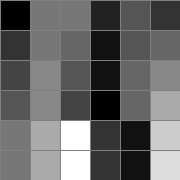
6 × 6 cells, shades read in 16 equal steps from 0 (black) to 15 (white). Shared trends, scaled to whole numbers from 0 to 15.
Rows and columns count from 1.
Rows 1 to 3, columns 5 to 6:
5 3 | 5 6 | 6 8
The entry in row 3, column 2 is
8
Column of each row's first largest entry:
2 2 2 6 3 3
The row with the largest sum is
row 6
